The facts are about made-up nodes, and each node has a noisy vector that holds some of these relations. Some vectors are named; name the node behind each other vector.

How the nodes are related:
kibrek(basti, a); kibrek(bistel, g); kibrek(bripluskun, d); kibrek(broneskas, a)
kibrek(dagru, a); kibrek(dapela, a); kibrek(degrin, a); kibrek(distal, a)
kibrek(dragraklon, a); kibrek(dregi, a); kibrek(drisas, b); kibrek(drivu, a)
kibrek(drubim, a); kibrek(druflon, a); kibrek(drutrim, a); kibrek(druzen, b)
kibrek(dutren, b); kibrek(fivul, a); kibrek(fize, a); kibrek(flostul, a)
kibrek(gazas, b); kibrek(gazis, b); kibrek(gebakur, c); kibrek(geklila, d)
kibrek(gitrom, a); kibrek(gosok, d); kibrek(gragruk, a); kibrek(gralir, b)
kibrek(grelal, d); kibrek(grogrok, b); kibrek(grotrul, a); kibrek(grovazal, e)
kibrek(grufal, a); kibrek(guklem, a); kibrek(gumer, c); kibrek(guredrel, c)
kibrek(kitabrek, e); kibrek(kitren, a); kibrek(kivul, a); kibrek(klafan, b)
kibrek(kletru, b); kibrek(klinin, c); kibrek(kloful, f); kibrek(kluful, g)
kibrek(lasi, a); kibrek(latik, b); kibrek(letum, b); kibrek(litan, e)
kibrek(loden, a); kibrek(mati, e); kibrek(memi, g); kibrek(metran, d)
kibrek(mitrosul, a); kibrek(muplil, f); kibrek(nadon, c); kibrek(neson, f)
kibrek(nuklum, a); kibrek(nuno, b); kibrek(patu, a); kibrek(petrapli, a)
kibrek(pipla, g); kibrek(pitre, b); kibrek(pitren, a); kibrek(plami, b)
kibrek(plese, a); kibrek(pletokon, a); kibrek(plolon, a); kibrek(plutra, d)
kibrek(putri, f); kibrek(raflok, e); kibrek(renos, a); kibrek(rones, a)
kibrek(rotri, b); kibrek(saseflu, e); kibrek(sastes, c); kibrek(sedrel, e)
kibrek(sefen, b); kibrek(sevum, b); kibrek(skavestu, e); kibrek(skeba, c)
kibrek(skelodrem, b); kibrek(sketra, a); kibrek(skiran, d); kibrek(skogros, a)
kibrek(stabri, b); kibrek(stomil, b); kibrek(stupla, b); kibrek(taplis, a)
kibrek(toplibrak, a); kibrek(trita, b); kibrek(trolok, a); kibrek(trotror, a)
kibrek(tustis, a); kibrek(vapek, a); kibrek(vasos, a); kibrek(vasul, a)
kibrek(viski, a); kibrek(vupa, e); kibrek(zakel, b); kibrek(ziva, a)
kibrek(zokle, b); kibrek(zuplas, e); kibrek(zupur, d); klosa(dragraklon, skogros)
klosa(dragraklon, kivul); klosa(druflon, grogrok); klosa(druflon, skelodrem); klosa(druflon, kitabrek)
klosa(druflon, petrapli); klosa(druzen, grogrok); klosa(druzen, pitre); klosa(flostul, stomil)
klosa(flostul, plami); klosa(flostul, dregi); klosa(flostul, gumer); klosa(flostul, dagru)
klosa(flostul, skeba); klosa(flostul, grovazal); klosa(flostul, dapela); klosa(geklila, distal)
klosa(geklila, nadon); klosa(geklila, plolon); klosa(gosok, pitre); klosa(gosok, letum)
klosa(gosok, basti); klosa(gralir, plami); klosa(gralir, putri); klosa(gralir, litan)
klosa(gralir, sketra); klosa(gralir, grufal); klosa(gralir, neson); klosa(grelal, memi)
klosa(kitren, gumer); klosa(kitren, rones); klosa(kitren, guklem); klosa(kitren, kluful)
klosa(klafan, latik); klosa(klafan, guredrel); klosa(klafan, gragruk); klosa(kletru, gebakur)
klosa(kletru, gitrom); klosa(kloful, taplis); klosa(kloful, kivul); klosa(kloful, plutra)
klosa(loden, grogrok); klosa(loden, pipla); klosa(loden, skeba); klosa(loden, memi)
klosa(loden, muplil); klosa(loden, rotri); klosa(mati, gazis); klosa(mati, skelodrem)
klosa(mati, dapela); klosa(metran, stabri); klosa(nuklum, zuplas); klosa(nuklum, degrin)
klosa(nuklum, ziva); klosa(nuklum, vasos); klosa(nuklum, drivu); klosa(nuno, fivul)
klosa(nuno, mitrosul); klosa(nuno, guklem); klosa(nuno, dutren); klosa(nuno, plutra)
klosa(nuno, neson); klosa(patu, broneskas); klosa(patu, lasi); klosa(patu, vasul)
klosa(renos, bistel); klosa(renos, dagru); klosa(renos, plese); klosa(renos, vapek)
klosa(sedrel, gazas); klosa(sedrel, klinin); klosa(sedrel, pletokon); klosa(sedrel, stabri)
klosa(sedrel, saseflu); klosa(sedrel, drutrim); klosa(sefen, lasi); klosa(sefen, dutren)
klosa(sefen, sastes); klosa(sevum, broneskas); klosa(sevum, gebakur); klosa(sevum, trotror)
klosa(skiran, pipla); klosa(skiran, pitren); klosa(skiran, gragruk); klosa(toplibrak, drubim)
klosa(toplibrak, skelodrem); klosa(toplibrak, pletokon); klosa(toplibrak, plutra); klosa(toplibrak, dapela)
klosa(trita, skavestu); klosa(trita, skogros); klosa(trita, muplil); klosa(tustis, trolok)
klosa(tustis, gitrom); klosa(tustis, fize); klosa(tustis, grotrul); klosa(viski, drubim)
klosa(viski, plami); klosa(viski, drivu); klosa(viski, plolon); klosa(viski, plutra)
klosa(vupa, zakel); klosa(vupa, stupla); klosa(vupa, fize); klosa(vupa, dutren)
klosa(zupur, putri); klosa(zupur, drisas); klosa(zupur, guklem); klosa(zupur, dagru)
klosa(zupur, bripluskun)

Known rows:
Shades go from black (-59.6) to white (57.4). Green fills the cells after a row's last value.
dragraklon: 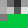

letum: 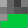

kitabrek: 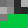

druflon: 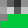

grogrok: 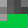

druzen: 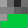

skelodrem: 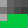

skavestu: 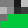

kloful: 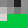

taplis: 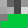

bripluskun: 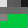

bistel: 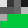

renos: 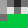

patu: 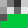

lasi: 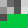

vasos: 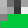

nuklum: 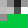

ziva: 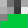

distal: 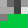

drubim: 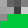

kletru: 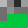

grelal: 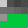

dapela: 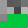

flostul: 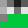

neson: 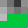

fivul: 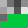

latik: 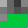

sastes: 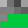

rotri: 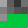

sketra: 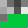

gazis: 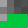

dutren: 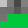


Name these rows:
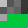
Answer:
metran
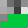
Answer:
plolon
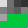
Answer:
geklila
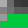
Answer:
stomil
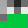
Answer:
kitren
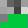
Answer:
kivul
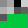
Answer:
vupa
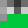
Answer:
toplibrak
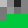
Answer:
sefen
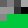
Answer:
saseflu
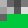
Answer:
guklem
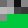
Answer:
mati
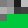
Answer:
raflok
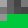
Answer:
pitre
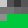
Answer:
skiran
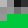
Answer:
gralir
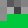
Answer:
pletokon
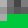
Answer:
nadon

